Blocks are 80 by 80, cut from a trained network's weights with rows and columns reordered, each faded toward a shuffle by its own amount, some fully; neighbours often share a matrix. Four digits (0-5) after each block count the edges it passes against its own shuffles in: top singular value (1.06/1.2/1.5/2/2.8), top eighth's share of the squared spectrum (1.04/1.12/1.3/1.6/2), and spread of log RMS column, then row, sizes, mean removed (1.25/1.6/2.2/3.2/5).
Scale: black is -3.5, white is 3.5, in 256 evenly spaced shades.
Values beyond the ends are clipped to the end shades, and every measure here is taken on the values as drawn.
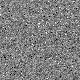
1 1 0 0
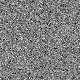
2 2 0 0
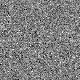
2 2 0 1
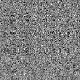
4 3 1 2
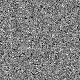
1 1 0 0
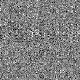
3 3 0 2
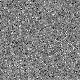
2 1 0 0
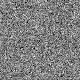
2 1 0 0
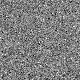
0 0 0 0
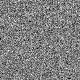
1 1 0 0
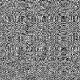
4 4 2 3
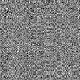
4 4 1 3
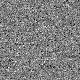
1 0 0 0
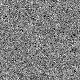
1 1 0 0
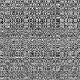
5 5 2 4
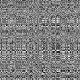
5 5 2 3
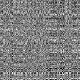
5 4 2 3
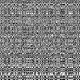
5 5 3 4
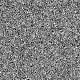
1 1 0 0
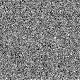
2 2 0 0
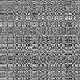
5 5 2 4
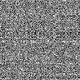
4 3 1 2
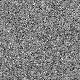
1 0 0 0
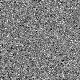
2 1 0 0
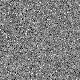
1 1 0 0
